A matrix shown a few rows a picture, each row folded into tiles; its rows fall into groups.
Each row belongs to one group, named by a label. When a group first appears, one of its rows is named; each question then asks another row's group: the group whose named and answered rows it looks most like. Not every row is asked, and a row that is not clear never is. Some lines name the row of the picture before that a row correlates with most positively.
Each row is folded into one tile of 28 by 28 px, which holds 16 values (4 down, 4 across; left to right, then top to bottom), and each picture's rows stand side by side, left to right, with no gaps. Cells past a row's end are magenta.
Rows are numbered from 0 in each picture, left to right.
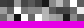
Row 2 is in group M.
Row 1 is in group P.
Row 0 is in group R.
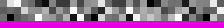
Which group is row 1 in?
P
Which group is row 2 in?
R
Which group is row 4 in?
R
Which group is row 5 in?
P
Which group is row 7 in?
M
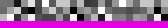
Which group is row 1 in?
M
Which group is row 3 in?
R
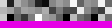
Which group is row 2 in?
M
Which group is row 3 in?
M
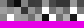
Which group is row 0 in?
P
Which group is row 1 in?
R
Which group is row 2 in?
R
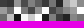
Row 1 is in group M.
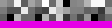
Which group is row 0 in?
M
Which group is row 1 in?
M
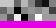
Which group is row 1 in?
P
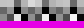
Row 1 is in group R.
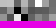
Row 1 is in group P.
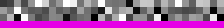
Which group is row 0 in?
R
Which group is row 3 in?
M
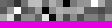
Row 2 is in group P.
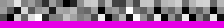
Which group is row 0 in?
M
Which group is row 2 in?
P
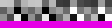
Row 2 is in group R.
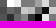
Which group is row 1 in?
M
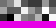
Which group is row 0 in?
M
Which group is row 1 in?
R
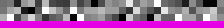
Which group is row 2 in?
R
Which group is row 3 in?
P
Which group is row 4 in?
M
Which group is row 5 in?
M
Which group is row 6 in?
P
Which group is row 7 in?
P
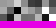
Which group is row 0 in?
M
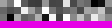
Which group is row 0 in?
M
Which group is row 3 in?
P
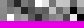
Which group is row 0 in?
P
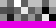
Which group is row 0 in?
M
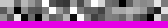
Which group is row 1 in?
M
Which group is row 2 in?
R
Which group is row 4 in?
P
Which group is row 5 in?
M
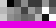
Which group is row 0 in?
P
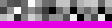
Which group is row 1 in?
P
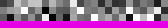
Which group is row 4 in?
R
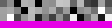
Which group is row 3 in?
R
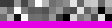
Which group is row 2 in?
M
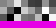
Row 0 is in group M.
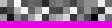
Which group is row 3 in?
M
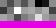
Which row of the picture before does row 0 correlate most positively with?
2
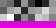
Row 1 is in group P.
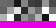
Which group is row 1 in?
R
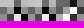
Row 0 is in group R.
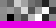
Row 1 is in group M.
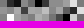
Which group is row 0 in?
P
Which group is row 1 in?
P
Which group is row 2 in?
M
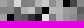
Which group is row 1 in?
M
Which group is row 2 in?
P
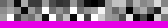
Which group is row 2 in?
R
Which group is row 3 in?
P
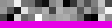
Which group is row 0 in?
M
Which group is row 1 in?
P
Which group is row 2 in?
P
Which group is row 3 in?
M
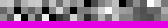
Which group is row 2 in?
M
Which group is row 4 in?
P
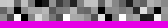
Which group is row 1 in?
P
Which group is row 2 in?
P
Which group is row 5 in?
M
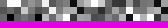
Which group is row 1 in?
M
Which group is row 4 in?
R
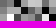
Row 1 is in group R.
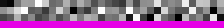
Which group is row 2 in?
M
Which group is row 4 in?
R
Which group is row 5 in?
M
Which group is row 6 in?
M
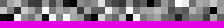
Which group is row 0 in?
M
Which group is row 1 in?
R
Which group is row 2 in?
P
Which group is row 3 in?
M
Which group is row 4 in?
R
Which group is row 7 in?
M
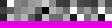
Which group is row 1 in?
M
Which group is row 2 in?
R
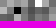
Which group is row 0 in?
M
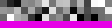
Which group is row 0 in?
P
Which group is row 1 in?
M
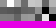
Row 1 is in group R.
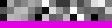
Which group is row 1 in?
M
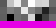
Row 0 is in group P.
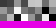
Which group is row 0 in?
R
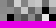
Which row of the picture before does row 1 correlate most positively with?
1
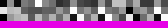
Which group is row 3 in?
R
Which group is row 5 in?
R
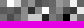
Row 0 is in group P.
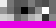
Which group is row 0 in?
P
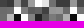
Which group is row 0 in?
R
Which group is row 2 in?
R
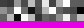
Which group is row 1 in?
M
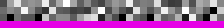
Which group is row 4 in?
M
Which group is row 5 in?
M
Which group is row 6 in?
R
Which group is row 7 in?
M
